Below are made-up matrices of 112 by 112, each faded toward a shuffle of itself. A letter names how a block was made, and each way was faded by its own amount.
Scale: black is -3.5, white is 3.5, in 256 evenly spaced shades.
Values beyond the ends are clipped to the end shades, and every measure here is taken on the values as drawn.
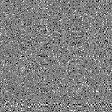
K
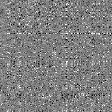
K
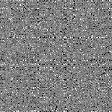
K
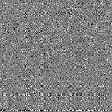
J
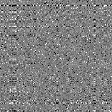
J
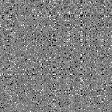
K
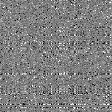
J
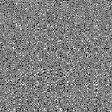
K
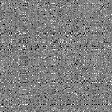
K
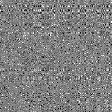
J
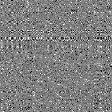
J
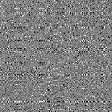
J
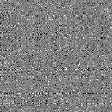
J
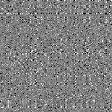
K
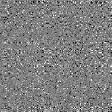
K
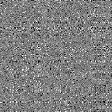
K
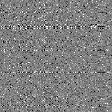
J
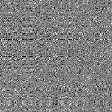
J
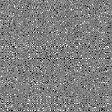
J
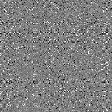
K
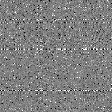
J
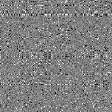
J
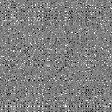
J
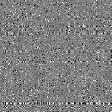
J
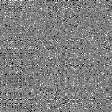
K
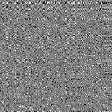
J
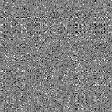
J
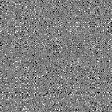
K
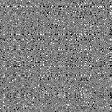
J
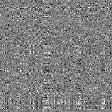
K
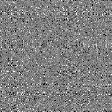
K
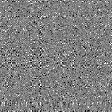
K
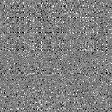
K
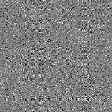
K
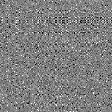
J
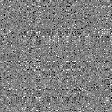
K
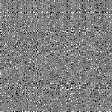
J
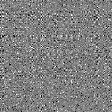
K
